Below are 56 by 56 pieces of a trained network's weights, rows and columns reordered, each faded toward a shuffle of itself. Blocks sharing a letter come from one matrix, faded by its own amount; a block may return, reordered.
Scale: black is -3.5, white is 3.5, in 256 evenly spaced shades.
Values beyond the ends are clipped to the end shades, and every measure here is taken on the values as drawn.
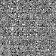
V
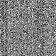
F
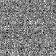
V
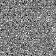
V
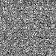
V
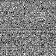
V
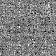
V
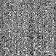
F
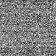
V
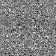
V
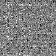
V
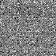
V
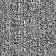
F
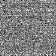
V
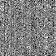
F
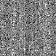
F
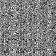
F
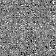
V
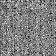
F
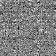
V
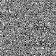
V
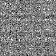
V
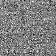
V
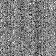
F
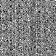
F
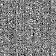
F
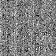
F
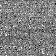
V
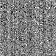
F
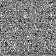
V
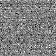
V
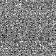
V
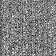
F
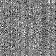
F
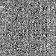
F
